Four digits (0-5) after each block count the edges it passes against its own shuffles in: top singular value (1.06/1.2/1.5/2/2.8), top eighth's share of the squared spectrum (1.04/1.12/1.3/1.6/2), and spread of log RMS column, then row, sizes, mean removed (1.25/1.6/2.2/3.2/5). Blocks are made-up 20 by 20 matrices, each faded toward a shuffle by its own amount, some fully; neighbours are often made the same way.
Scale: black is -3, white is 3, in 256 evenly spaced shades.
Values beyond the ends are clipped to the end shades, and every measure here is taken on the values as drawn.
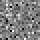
1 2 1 0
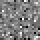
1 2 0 1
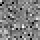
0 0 0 0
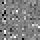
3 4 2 0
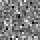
0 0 0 0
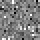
0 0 0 0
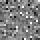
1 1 0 0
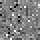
0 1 0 0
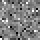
0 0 0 0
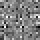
3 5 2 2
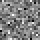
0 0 0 1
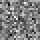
0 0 1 0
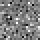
0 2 0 0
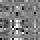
3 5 3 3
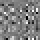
3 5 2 2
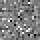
1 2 0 0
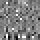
3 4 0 2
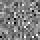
2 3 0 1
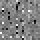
1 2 2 0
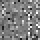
1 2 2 0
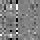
3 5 2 0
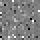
2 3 0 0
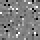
1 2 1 0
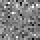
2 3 0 0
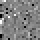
2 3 1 0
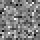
0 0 0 0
